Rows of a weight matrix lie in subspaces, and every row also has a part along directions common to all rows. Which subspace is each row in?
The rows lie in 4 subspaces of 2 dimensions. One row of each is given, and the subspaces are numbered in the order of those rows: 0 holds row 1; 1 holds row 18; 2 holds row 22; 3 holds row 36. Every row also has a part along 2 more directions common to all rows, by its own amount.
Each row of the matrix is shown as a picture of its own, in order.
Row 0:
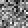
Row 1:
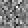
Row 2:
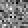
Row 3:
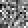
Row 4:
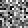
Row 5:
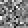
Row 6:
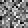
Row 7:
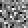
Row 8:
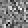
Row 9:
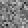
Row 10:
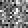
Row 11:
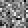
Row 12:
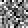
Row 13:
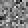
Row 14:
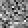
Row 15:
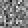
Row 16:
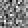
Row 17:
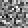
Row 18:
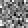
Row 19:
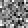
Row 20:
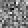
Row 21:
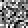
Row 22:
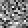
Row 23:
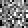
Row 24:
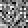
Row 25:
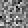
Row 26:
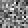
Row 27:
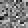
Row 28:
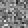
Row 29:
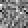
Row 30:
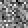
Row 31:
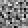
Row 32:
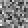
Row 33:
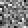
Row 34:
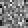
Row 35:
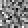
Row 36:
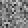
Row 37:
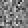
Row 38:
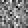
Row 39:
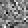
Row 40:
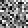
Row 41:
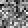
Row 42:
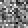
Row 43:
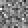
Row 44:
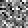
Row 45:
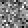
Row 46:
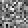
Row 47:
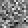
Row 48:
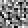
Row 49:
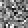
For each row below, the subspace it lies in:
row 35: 1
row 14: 2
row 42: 3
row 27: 0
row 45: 3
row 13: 0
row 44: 1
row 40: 3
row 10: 3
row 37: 0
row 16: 0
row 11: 1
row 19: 1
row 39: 2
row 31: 1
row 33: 1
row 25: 0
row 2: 3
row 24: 2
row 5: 0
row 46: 3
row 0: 2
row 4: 0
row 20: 3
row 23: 1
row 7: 2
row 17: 0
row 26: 3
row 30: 3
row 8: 2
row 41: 2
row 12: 0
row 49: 2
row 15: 0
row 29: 2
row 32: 1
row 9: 3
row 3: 2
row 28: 3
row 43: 1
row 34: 1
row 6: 0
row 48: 1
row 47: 2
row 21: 2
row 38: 0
